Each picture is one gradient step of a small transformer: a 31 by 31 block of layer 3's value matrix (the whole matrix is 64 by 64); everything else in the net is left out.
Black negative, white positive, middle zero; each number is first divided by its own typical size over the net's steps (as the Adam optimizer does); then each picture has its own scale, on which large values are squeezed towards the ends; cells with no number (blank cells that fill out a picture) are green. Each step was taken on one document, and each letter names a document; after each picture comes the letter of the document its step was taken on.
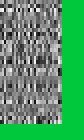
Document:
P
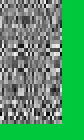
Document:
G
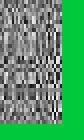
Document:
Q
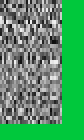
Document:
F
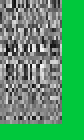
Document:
F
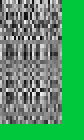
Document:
F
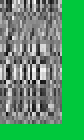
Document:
F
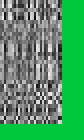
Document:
P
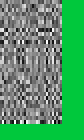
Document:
Q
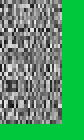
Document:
P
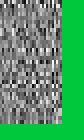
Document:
Q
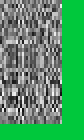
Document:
G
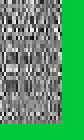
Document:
P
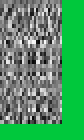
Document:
F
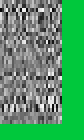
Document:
Q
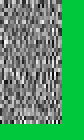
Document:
Q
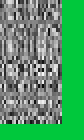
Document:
P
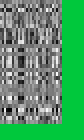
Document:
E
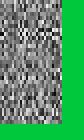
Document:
Q
